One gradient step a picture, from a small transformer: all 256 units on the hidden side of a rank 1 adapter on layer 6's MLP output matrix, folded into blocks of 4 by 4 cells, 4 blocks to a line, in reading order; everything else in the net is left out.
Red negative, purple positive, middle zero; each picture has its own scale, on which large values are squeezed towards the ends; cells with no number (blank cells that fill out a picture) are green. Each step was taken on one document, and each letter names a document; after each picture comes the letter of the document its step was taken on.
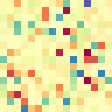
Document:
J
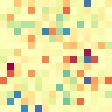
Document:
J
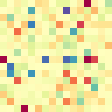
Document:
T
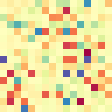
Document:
J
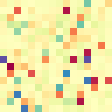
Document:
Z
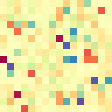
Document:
Z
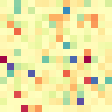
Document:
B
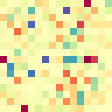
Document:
T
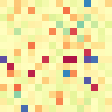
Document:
T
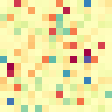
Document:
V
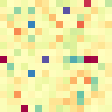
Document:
T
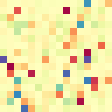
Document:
Z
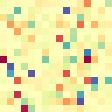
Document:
Z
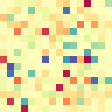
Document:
B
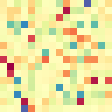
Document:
B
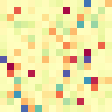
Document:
Z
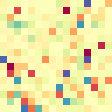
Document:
Z
